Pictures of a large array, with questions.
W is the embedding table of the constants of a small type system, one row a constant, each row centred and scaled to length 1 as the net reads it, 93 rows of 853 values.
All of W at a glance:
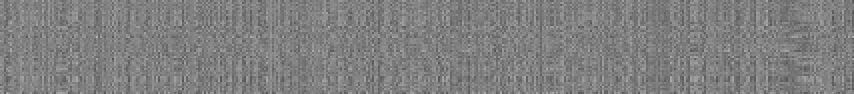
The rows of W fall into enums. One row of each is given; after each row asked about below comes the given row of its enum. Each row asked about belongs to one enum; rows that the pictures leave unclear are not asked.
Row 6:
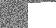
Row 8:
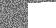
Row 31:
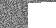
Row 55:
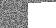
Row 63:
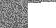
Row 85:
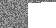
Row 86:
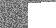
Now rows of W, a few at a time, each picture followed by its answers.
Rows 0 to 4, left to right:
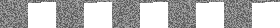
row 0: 85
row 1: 86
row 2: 6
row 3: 63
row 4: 8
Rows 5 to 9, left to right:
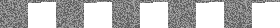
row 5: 85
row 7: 63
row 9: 63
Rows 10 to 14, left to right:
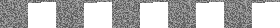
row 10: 85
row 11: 86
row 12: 55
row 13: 63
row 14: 63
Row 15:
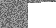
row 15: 6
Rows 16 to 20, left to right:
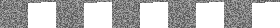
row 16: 55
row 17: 86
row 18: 55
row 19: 86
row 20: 85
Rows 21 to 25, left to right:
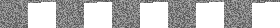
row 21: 63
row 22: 31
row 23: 85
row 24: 86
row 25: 85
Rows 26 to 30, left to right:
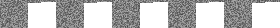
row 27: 6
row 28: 55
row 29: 6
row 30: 85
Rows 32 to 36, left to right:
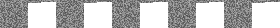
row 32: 86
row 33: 6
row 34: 8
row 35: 86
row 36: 8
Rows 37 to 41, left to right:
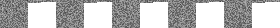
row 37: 8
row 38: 6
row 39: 85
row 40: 6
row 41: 63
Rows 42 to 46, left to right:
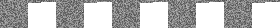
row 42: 85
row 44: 8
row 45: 31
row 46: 55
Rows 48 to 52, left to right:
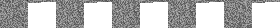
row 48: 8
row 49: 31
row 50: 31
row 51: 31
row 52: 63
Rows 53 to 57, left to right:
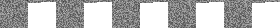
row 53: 8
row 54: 8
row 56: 63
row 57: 86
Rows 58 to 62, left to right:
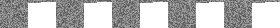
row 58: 8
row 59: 6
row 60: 6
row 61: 63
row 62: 86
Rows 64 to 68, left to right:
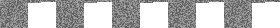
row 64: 6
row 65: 86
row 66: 85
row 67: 6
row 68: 6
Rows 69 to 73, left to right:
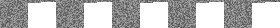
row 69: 6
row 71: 85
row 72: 86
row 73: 31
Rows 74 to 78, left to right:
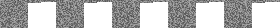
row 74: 6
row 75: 85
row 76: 86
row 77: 86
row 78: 63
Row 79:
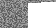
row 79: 86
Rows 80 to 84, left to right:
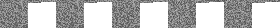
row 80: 63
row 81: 63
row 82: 86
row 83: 31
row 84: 55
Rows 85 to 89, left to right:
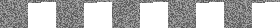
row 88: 85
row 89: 63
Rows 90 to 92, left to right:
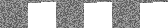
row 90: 86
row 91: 6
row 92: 6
